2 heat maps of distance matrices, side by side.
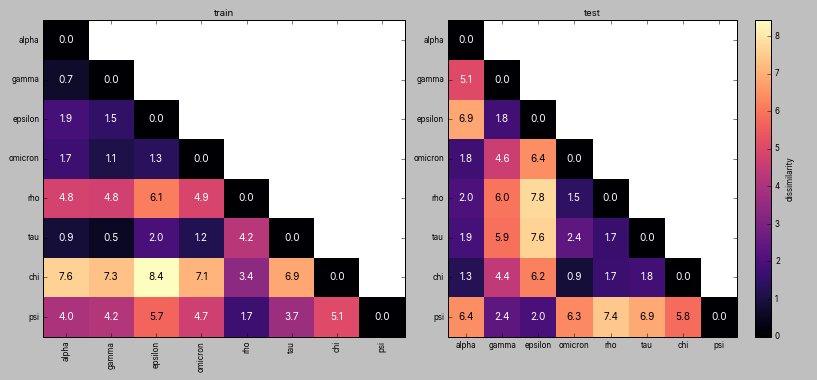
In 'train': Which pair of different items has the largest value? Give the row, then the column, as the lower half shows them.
chi, epsilon
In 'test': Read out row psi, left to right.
6.4 2.4 2.0 6.3 7.4 6.9 5.8 0.0
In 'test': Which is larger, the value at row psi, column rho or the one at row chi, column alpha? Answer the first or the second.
the first
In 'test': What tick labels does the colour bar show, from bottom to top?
0, 1, 2, 3, 4, 5, 6, 7, 8
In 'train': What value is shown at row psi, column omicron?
4.7
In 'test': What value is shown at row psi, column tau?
6.9
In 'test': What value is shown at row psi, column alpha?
6.4
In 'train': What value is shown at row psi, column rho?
1.7
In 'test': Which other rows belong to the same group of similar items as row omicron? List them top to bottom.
alpha, rho, tau, chi
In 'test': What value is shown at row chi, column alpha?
1.3
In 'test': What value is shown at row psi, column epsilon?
2.0
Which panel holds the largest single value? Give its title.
train
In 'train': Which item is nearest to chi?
rho
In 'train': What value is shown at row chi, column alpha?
7.6
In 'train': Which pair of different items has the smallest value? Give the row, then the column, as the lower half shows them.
tau, gamma
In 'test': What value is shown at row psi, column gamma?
2.4
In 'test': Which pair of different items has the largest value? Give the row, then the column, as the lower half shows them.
rho, epsilon
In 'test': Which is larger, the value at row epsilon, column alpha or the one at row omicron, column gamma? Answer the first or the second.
the first
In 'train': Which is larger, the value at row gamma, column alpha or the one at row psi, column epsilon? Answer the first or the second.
the second
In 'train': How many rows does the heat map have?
8
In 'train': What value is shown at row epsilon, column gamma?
1.5
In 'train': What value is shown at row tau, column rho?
4.2
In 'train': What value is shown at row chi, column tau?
6.9
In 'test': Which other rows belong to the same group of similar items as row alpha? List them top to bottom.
omicron, rho, tau, chi
